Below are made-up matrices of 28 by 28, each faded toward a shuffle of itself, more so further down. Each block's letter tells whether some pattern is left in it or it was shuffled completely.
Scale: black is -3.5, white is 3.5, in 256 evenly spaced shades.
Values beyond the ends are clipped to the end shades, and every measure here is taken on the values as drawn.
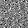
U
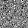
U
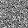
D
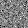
D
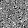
D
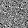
D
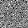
U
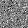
D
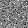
D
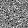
D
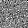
D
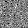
U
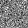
D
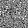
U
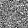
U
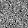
U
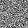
D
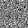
U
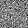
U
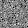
D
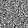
D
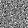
D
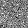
D
